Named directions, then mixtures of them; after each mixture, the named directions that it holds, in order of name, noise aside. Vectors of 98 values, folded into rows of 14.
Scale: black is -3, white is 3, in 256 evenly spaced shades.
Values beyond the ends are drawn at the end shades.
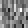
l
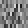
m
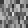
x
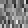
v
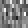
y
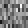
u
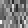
u, x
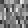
u, x, y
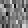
v, y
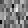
u, x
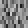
l, m, v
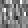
y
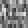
m, u, y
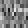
l, x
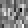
l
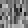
l, u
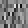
m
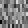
u, v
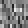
l, u, x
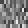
v, x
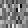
m, u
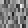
u, v, x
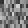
x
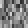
l, v, x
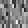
v, y
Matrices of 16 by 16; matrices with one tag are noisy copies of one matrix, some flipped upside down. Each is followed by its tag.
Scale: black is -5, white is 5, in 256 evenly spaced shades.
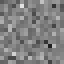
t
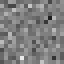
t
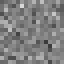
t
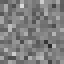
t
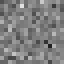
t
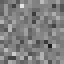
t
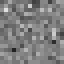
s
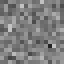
t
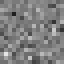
s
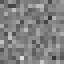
t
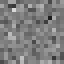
t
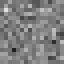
s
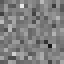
t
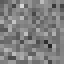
t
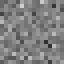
t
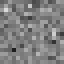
s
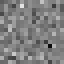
t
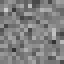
s
